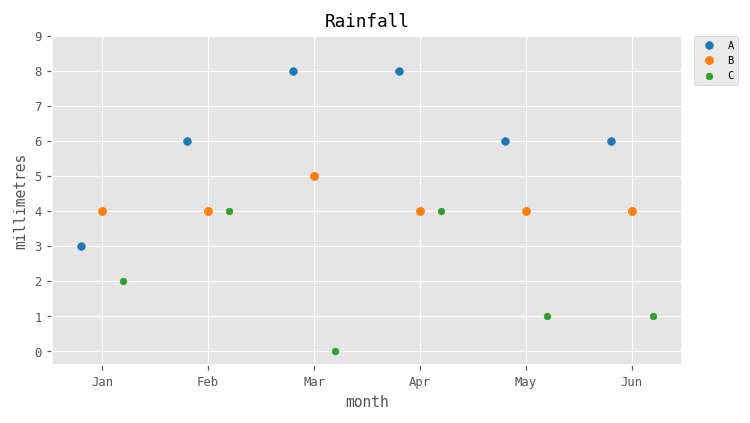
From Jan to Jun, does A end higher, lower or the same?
higher
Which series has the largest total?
A
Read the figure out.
Title: Rainfall
x-axis: month, ticks Jan Feb Mar Apr May Jun
y-axis: millimetres, ticks 0 1 2 3 4 5 6 7 8 9
Legend: A, B, C
Values:
A: 3 6 8 8 6 6
B: 4 4 5 4 4 4
C: 2 4 0 4 1 1
